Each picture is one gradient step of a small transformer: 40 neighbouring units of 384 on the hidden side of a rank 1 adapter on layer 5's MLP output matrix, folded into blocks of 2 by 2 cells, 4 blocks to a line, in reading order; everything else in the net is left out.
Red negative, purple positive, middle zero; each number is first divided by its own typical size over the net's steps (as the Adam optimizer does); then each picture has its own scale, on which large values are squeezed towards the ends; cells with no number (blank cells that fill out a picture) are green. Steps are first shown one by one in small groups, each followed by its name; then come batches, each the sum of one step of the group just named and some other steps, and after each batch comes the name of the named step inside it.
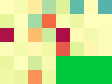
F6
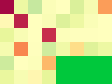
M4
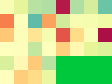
F6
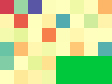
M4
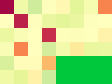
M4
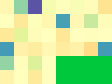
F6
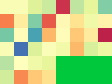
F6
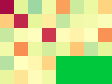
M4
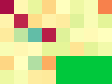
M4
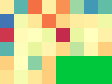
F6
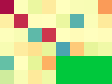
M4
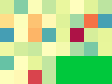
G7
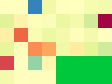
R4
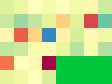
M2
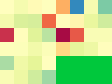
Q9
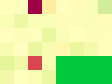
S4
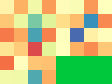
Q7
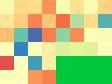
G7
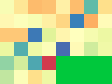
M2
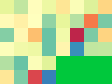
G7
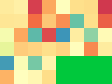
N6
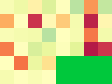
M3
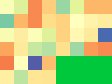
M3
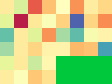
N6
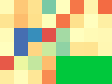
N6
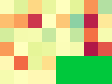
M3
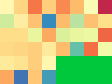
N6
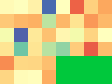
M3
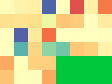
N6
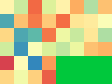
M3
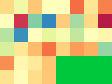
N6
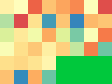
N6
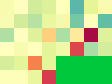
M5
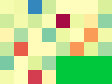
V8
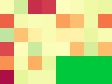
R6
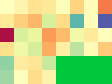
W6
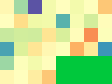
M5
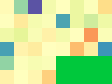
M5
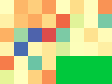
W6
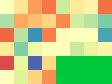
W6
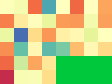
R6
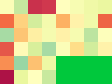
R6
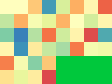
M5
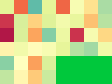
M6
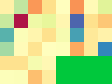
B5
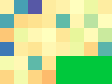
M6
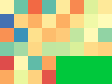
M6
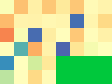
M6
